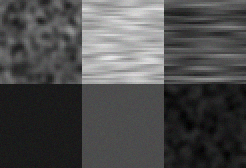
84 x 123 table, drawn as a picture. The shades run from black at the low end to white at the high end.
It is made of 2 by 3 panels. Panel 1,1: low, blotchy. Panel 1,2: high, streaked across. Panel 1,3: low, streaked across. Panel 2,1: very low, flat. Panel 2,2: low, flat. Panel 2,3: very low, blotchy, faint in contrast.
